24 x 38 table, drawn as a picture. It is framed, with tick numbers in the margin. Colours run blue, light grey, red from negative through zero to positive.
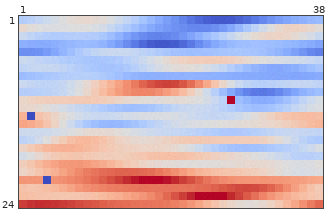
The grain runs across in streaks. There is an overall slope up to the bottom. The ninth with the lowest average is the top middle. Three lone cells stand out: one far higher and two far lower than their neighbours. The top left is the calmest part.
